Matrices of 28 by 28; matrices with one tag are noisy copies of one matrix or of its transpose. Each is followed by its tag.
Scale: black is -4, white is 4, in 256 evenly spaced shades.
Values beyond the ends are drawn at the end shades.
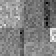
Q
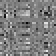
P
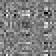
P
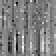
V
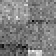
Q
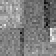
Q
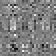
P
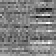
V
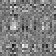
P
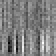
V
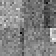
Q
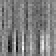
V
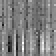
V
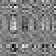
P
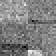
Q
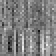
V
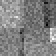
Q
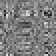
P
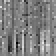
V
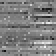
V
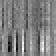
V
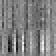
V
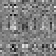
P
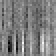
V
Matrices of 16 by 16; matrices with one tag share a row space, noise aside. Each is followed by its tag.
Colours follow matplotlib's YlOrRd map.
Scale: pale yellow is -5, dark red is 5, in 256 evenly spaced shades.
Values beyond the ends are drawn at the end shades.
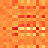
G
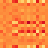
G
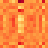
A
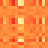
A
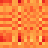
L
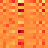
A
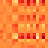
G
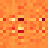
A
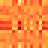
L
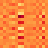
A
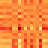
L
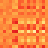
G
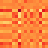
L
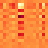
A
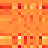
L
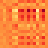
G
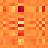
A
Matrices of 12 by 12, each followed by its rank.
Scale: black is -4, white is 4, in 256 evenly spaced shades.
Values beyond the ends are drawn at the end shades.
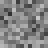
full rank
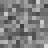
full rank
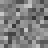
full rank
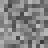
full rank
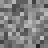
full rank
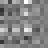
two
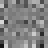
two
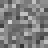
full rank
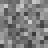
full rank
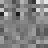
two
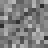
full rank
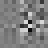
two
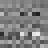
two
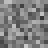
full rank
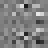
two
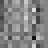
two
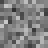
full rank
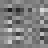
two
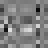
two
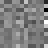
two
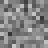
full rank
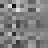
two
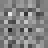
two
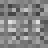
two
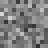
full rank
